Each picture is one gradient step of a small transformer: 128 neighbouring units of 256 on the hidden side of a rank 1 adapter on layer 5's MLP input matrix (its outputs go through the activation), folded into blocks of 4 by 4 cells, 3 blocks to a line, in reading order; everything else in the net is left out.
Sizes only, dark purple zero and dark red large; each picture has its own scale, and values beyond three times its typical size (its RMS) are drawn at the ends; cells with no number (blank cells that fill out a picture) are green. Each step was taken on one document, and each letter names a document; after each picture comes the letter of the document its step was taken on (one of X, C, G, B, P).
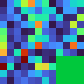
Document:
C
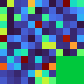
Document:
C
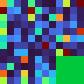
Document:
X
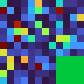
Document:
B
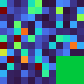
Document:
B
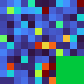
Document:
C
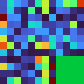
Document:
C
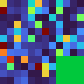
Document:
B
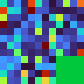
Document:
X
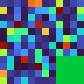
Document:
B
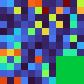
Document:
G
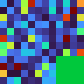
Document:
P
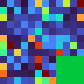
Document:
C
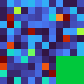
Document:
P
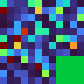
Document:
B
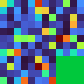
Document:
G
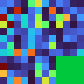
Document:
P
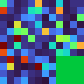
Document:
B
